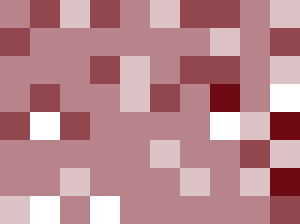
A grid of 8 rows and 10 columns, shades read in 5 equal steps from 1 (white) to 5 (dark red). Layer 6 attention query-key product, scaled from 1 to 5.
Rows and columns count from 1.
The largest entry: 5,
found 3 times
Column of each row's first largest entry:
2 1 4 8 10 9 10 10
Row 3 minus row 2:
-1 0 0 1 -1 0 1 2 0 -2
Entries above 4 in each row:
0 0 0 1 1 0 1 0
